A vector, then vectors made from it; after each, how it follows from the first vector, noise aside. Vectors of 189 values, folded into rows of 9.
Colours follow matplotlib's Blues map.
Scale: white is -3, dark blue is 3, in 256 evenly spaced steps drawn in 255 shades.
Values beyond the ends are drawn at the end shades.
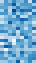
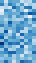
wrapped around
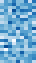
copied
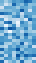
wrapped around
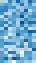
wrapped around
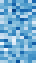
copied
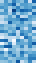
copied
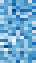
copied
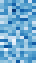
copied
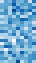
copied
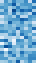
copied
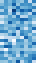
copied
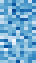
copied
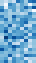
wrapped around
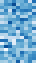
copied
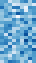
wrapped around
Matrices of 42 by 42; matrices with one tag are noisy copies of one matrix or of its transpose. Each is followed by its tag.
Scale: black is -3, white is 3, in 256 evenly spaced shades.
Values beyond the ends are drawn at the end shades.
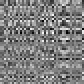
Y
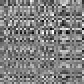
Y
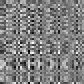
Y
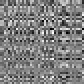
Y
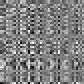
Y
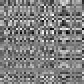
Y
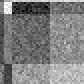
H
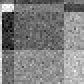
H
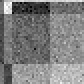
H
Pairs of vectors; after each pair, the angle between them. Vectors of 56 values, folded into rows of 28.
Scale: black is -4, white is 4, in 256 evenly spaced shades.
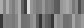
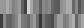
nearly parallel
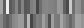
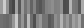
partly aligned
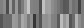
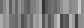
nearly opposite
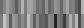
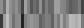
orthogonal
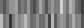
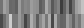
nearly opposite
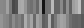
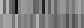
partly aligned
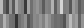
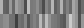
nearly parallel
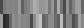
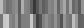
nearly opposite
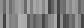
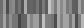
nearly opposite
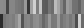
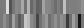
partly opposed
